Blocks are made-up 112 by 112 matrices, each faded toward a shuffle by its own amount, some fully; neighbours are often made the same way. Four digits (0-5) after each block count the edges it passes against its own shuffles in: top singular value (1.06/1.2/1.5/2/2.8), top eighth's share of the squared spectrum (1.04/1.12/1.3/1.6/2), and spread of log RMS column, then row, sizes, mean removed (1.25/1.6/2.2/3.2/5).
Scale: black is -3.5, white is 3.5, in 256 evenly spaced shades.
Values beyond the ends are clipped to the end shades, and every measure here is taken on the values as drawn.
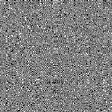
4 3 2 2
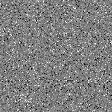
3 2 0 1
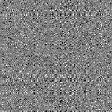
5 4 3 3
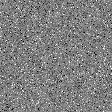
2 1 0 0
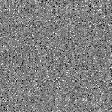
4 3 2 2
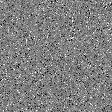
0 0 0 0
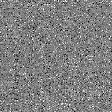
4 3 1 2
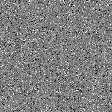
2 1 0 0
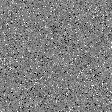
0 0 0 0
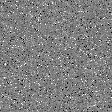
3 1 0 1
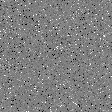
0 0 0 0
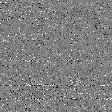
3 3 1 2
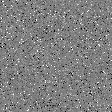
1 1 0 0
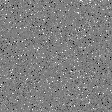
0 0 0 0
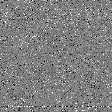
3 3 0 2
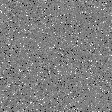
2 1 0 0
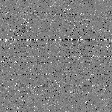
4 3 1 2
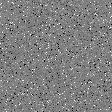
0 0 0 0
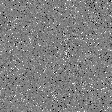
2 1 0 0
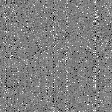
4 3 2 1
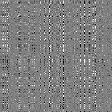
5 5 4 3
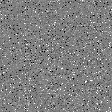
3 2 1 0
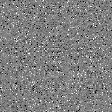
4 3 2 1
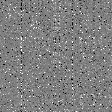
4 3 2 1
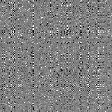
5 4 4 3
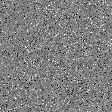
0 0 0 0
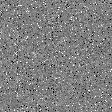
1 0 0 0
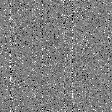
2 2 3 0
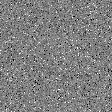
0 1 1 0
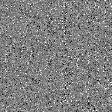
1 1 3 0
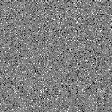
4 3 1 1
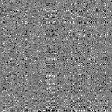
5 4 3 3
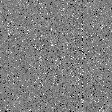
2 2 2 1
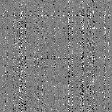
2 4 4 3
